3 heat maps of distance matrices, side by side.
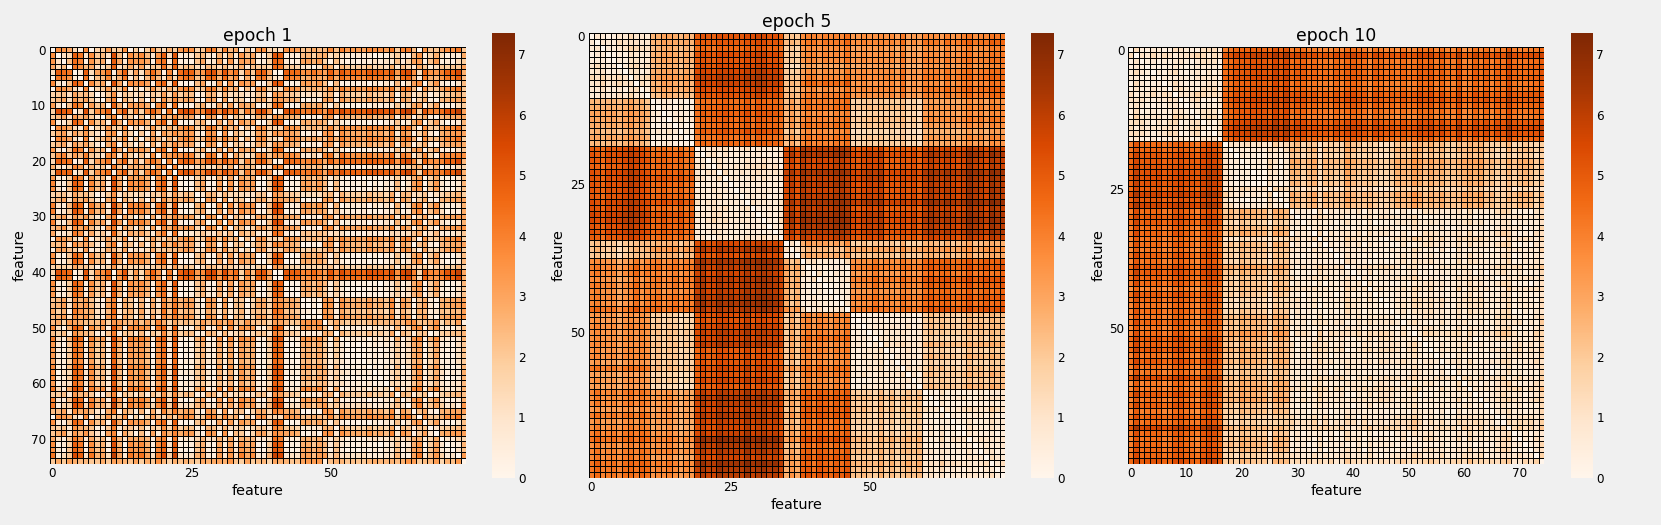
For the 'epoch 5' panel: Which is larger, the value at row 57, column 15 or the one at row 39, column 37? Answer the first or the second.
the second
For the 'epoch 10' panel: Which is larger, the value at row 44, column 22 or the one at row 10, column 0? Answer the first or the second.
the first
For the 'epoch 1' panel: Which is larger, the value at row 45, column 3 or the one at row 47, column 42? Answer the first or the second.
the second
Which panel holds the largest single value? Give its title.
epoch 5
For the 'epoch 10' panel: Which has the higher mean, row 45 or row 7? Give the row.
7
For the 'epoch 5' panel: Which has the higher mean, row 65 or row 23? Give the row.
23
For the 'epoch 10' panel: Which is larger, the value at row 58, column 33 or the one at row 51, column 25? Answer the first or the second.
the second
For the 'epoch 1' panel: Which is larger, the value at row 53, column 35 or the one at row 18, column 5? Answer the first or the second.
the second
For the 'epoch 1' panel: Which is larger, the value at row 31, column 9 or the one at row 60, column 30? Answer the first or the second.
the first
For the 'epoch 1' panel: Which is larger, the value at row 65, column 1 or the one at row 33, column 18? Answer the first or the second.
the first
